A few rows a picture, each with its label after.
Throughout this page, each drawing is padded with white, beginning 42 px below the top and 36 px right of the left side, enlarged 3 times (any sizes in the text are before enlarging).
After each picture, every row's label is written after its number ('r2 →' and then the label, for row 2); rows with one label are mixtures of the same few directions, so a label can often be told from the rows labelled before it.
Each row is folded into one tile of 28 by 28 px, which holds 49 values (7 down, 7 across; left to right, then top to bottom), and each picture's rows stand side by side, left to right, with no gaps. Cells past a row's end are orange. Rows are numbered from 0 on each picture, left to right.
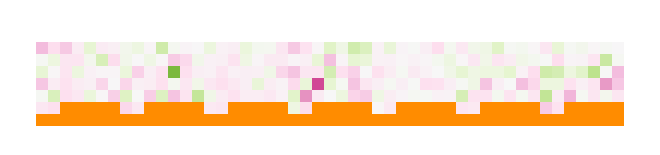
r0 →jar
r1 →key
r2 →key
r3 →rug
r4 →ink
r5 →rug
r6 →rug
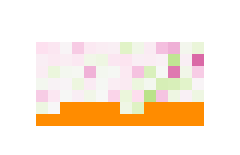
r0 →key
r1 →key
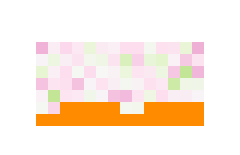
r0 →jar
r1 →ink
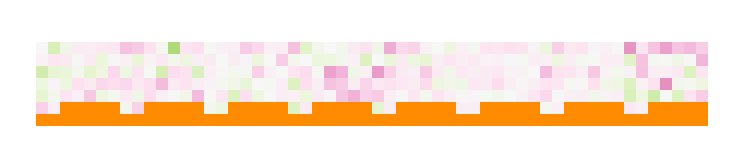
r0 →rug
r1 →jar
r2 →key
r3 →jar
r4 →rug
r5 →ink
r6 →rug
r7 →ink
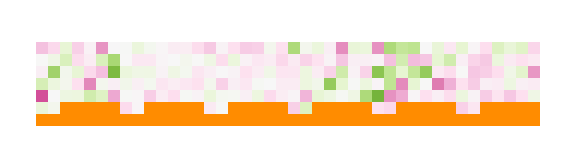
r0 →key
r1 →rug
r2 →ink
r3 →jar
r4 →rug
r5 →key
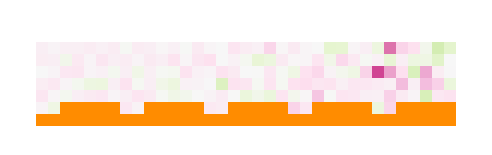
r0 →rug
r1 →jar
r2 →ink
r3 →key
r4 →rug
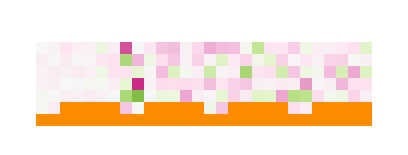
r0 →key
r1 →ink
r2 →jar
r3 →ink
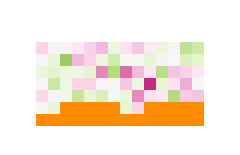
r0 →key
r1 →rug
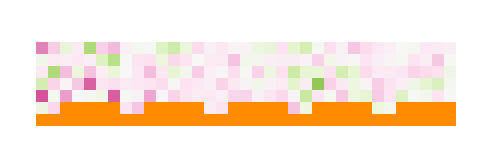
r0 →key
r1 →key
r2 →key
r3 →rug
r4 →rug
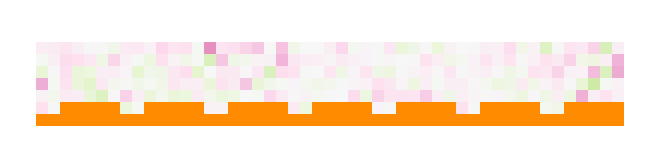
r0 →jar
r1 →key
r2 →ink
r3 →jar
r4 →ink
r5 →jar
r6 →key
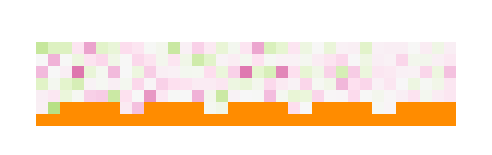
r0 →jar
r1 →key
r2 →jar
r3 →ink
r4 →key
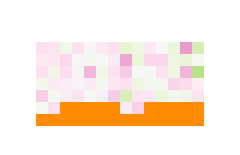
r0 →key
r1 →ink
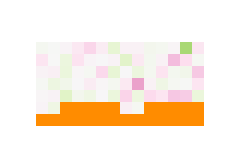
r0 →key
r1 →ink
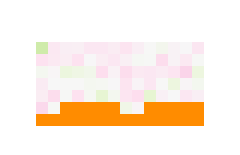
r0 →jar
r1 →rug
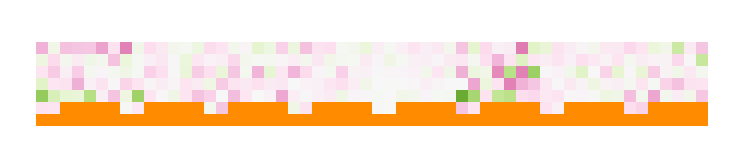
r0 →ink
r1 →jar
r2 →key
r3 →rug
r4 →key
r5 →ink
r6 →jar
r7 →key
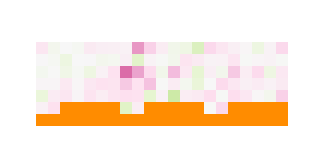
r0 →rug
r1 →rug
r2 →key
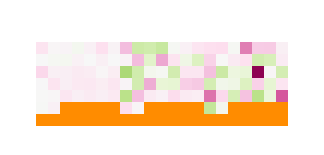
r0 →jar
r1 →rug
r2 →key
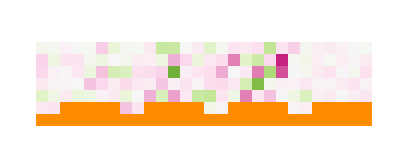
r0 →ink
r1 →key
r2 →key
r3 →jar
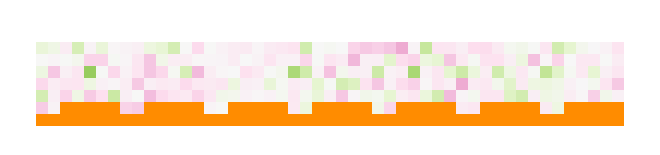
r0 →key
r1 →key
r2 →rug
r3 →rug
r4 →jar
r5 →jar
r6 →rug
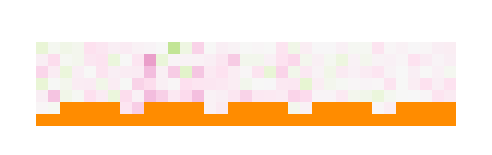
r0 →jar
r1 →key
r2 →key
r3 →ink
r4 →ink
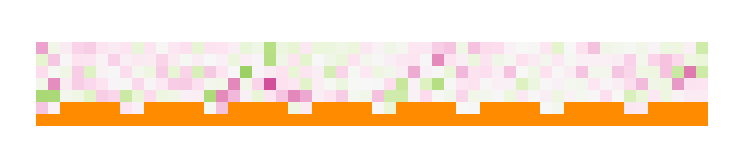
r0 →ink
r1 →ink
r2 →rug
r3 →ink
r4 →rug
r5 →rug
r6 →jar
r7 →ink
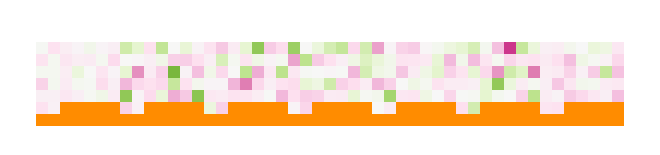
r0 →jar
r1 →key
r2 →jar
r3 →ink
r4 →jar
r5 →jar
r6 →key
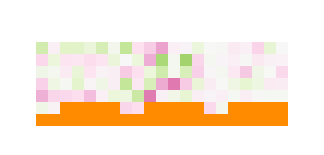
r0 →ink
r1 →rug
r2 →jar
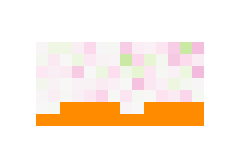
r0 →jar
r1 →ink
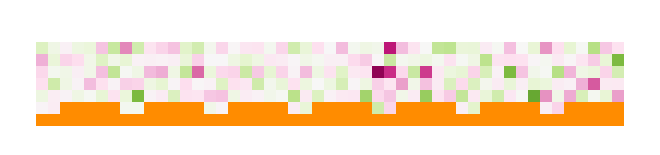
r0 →ink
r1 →jar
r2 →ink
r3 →key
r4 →rug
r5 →key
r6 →key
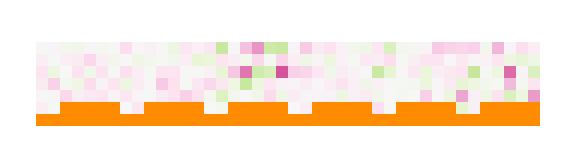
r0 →ink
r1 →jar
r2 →jar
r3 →rug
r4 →rug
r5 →key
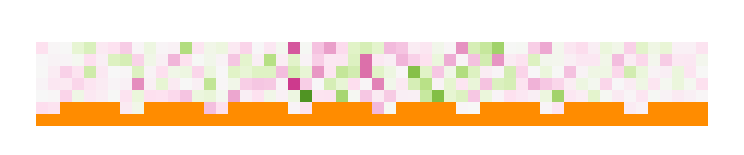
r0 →key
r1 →ink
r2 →rug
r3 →jar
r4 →jar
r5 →rug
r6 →jar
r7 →rug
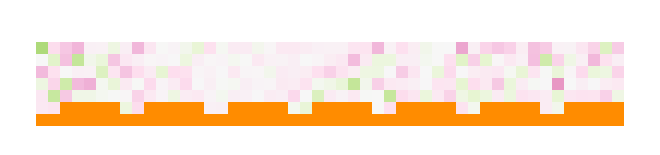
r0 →rug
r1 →rug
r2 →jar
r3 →rug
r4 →jar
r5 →ink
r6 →ink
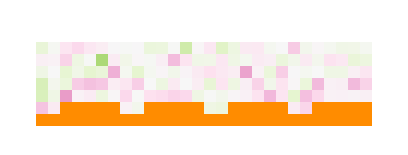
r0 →rug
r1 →ink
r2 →jar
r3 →rug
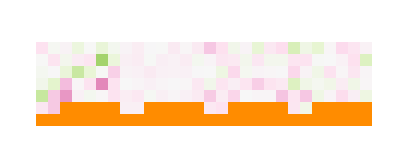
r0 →rug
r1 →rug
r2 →key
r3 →jar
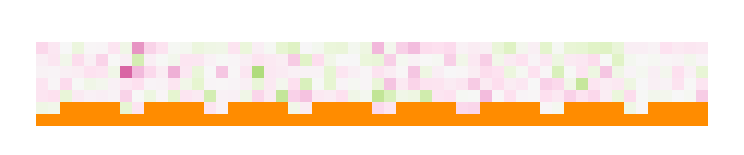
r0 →rug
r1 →rug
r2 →key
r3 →ink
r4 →ink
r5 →key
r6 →ink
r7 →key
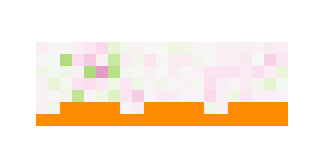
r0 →key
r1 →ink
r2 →rug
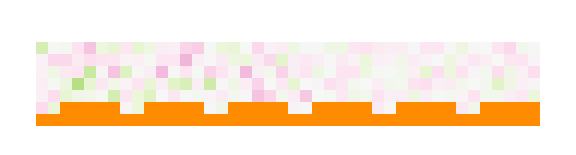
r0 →jar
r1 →rug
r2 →jar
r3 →jar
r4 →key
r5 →jar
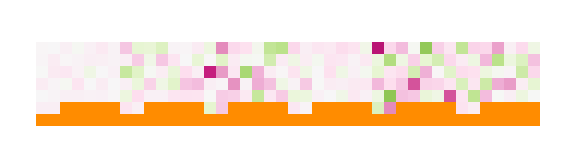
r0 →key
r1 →rug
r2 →rug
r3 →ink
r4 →jar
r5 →rug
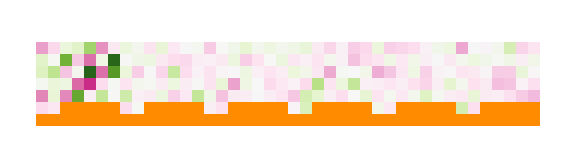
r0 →key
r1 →key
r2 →rug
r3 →rug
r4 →rug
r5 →jar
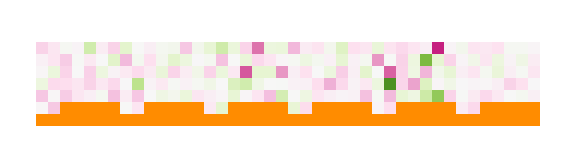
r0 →key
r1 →ink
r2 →jar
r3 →jar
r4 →ink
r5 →rug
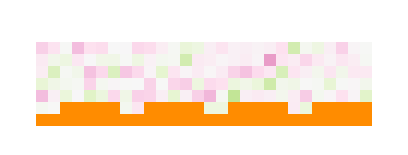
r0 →key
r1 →rug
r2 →rug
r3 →jar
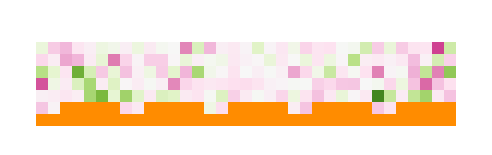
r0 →jar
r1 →ink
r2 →jar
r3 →rug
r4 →ink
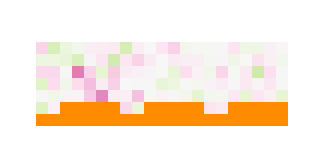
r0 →jar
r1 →jar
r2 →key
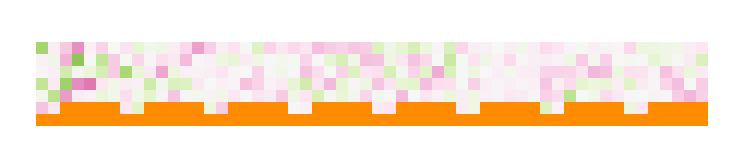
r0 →rug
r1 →rug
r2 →jar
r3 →ink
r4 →ink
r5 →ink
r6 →rug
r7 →jar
